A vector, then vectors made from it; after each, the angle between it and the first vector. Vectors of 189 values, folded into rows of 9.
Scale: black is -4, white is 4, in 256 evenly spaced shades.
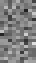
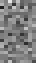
orthogonal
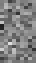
orthogonal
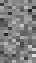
orthogonal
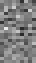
partly aligned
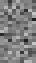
nearly parallel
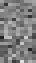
orthogonal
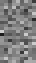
nearly parallel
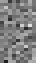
partly aligned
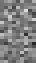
nearly opposite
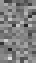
orthogonal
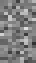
nearly opposite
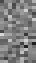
nearly opposite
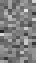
nearly opposite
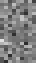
partly aligned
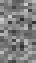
partly opposed
